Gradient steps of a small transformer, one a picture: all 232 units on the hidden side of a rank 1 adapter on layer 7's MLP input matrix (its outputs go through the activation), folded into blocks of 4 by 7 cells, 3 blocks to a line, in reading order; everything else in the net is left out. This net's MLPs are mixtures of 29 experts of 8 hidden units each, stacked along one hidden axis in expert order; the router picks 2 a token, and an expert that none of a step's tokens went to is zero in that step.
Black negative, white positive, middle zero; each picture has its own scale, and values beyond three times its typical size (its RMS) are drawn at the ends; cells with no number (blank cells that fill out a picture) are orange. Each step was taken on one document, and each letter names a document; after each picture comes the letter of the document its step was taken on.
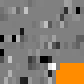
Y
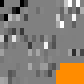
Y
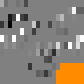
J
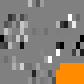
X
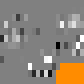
X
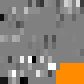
Y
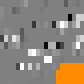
X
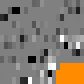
Y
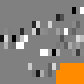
J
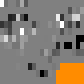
J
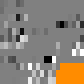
X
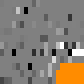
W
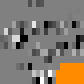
X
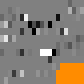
J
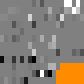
Y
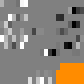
J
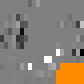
X
